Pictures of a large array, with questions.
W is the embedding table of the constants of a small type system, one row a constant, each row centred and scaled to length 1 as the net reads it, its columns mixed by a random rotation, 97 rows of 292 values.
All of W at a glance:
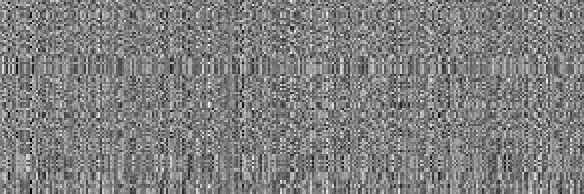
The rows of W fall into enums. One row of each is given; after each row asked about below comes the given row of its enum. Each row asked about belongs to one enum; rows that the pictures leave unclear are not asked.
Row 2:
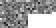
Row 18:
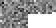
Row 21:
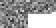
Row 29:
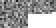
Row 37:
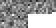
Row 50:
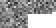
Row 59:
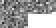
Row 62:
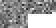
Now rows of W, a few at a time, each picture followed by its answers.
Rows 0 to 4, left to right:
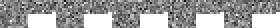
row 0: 62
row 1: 50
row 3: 29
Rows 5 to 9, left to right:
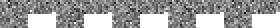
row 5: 50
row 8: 18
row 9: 50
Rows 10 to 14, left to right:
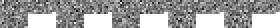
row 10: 59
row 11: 18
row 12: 50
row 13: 21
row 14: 21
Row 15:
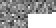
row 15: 37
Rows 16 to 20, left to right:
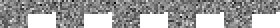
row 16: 62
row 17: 29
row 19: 37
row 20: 50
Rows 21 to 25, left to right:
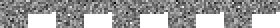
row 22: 37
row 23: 18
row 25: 50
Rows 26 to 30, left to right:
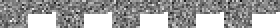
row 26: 62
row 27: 21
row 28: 59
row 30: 29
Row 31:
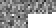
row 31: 37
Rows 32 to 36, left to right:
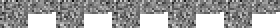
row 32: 29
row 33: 29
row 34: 29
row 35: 29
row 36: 29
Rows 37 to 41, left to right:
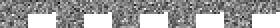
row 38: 18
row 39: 62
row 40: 62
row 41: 37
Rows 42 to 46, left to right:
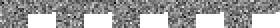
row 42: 18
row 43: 37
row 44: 18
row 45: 50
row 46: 21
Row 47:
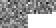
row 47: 50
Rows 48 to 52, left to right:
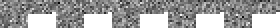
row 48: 62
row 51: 37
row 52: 37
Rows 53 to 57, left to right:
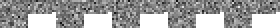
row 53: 37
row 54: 2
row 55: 29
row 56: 50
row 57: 50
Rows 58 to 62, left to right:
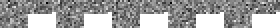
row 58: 50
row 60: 29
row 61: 18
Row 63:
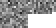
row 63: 50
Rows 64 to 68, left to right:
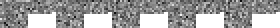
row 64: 2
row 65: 37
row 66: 29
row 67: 37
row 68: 29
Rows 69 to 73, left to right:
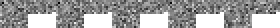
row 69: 18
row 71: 21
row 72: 18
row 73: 62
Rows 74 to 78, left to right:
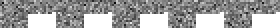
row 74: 18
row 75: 37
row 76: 18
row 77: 21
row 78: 2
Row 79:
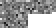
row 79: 2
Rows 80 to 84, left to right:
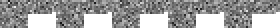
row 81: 2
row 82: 50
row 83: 2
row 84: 21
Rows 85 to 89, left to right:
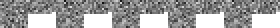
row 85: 21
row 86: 50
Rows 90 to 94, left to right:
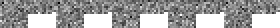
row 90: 18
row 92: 37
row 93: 37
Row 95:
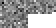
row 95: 18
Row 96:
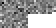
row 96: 18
